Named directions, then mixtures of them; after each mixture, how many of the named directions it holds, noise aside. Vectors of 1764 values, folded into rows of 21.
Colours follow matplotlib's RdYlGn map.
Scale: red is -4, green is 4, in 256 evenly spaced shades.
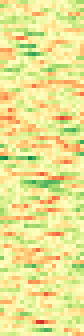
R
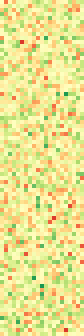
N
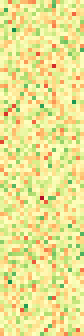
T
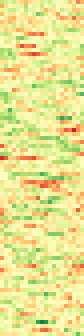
one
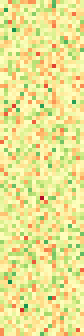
one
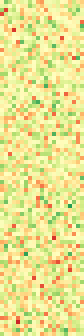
two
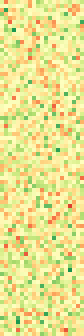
two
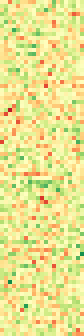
two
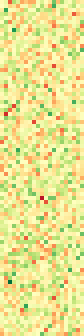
one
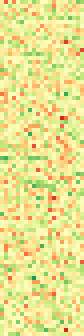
three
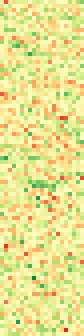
two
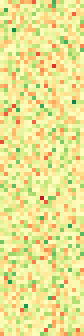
one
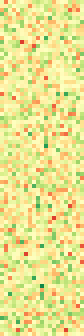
one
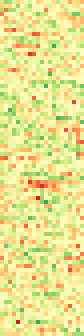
three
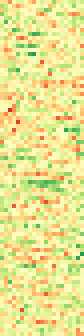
two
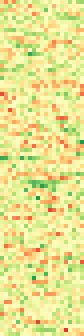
two
